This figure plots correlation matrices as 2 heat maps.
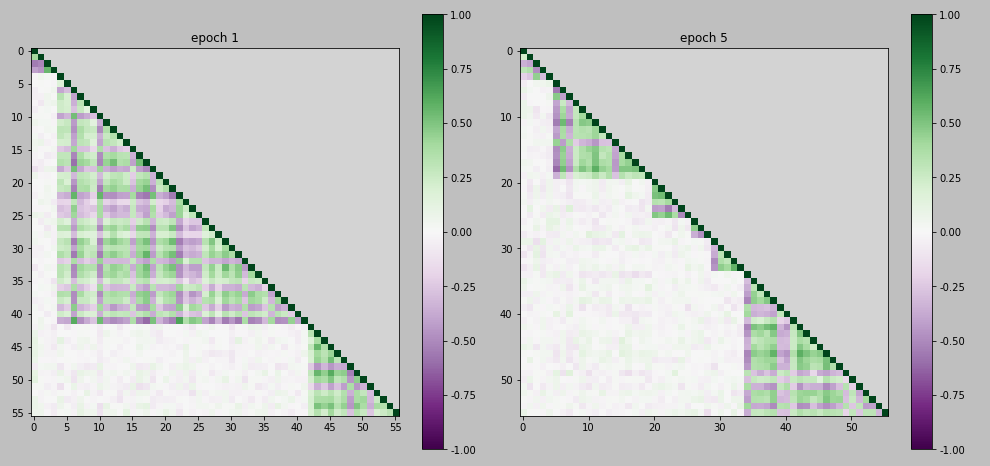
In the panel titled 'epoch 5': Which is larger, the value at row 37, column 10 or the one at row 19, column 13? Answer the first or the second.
the second
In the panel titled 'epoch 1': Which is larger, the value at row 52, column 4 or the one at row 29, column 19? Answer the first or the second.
the second
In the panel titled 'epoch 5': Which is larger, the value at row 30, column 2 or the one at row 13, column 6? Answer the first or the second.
the second
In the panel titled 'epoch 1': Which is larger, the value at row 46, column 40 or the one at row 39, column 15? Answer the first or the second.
the second
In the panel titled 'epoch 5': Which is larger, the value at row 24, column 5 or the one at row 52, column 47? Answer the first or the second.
the second
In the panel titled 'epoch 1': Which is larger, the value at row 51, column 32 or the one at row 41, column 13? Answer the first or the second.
the first
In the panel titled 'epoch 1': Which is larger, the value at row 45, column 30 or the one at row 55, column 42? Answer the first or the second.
the second
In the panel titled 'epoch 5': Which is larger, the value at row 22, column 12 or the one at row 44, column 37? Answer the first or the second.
the second
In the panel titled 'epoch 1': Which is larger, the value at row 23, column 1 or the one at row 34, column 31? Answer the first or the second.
the second
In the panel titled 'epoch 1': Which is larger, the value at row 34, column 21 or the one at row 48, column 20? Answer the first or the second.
the first
